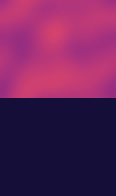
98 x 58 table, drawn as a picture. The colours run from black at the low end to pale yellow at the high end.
It is made of 2 by 1 panels. Panel 1,1: middling, smooth, faint in contrast. Panel 2,1: very low, flat.
